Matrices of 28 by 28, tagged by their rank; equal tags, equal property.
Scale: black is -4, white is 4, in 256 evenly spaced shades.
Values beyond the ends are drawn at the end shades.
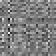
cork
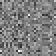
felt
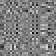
cork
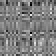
cork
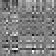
cork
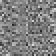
felt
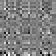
cork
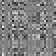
cork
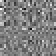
felt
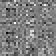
felt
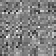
felt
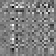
cork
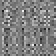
cork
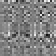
cork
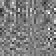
felt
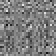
felt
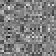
felt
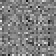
felt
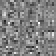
felt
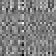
cork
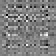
cork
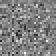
felt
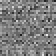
felt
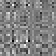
cork
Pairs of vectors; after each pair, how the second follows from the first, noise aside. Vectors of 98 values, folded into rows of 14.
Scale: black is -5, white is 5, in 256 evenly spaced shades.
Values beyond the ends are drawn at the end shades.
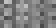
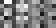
scaled up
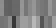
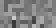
sign-scrambled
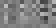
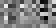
scaled up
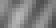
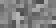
sign-scrambled
